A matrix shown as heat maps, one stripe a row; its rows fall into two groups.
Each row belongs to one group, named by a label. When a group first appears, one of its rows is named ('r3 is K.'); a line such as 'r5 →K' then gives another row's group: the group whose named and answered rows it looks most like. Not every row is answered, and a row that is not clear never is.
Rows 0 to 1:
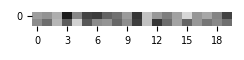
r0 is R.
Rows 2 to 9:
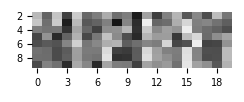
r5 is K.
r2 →R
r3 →R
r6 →K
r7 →K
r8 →K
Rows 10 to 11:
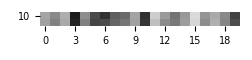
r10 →R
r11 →R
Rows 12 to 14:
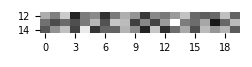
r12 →R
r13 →K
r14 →R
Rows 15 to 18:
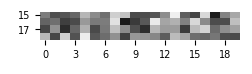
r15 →K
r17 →K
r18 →R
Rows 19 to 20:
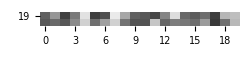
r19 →K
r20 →K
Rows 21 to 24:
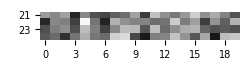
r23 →R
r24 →K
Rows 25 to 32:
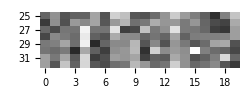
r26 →K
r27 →K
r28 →K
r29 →R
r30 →R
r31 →R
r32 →R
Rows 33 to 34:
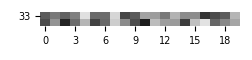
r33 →K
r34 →K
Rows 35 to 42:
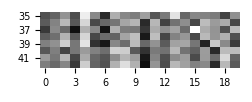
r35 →K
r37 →K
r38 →R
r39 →R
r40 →K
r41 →R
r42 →R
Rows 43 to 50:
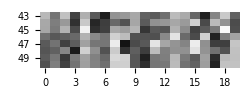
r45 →R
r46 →K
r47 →K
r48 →K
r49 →K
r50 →K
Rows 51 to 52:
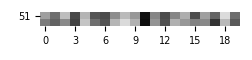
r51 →R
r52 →R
